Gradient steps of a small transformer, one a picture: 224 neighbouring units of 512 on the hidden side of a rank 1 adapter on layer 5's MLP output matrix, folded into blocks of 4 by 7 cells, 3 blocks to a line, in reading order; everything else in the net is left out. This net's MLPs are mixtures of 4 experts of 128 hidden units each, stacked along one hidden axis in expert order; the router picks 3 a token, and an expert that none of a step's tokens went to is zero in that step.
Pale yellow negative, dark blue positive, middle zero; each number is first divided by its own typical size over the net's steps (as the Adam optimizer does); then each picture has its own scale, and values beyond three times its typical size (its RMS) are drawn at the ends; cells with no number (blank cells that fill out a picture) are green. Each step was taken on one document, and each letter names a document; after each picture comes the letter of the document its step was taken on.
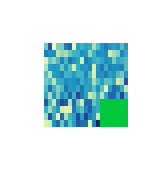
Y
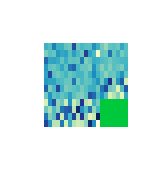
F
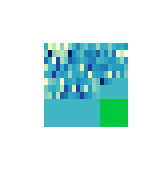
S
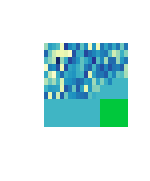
S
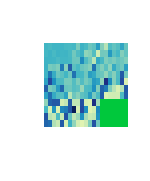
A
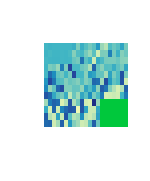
A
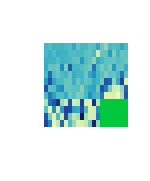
A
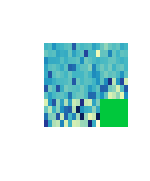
F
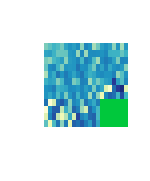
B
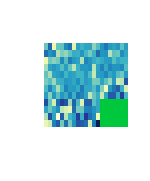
Y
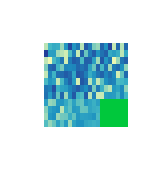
B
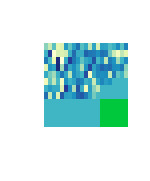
S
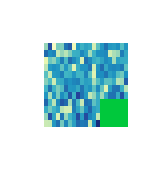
Y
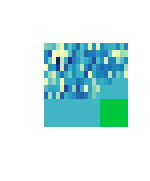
S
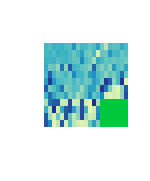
A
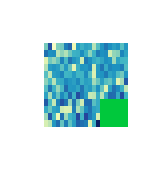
Y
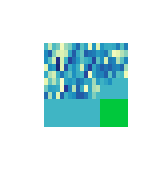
S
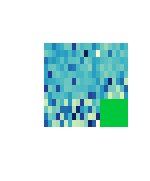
F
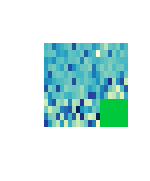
F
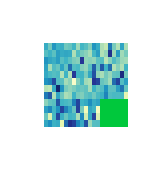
A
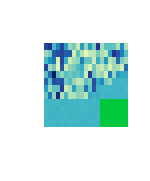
S
